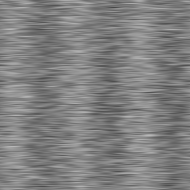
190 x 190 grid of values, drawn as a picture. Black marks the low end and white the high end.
Stripes running up and down repeat 3 times from left to right. On average the colour sits 50% of the way up the scale. Streaks run across, left to right.
